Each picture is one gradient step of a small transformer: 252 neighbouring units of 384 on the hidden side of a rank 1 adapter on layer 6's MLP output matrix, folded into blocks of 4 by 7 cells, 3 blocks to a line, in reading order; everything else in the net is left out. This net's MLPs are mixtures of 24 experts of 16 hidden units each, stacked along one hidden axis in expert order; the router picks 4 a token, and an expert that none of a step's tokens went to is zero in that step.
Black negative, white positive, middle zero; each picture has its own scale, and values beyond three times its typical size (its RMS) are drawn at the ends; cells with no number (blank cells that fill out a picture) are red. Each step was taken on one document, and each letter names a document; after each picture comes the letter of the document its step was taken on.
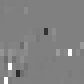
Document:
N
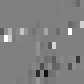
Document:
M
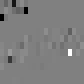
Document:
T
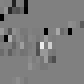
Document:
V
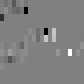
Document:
V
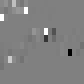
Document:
T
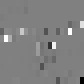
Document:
M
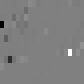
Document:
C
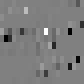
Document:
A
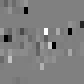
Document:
V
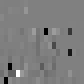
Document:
M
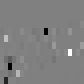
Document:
N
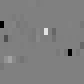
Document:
N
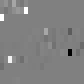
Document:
T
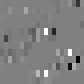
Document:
A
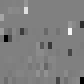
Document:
M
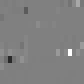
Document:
C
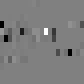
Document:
N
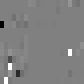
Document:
C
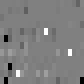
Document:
M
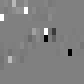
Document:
T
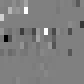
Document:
A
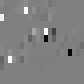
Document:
T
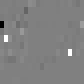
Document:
N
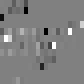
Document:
V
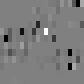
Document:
A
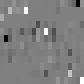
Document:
A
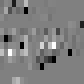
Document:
V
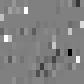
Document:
M
